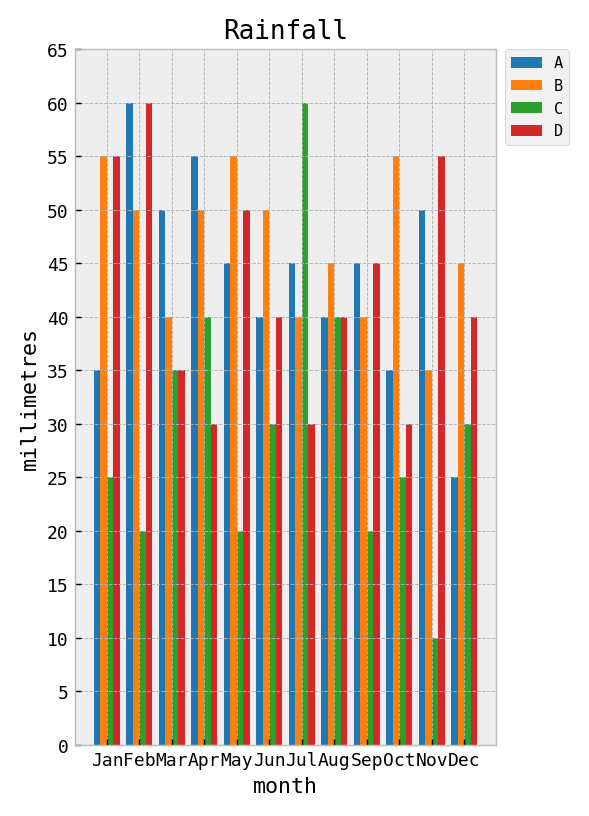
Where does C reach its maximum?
Jul
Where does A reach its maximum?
Feb
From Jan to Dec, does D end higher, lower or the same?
lower
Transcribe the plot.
Title: Rainfall
x-axis: month, ticks Jan Feb Mar Apr May Jun Jul Aug Sep Oct Nov Dec
y-axis: millimetres, ticks 0 5 10 15 20 25 30 35 40 45 50 55 60 65
Legend: A, B, C, D
Values:
A: 35 60 50 55 45 40 45 40 45 35 50 25
B: 55 50 40 50 55 50 40 45 40 55 35 45
C: 25 20 35 40 20 30 60 40 20 25 10 30
D: 55 60 35 30 50 40 30 40 45 30 55 40
